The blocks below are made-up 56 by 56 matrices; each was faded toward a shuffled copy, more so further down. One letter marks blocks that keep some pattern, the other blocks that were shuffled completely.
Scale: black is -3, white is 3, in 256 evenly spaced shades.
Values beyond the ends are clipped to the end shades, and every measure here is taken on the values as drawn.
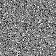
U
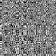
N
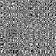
N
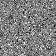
U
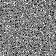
U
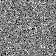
U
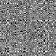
N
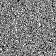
U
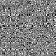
N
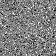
U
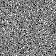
U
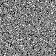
U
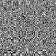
N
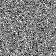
U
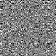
N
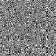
N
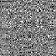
N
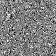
U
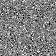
U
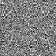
N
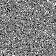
U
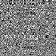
N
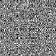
N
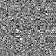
N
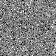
U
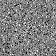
U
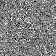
U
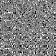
N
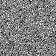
U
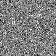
U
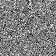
U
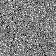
U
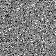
U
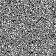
U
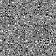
N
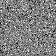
U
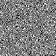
N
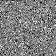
U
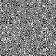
N
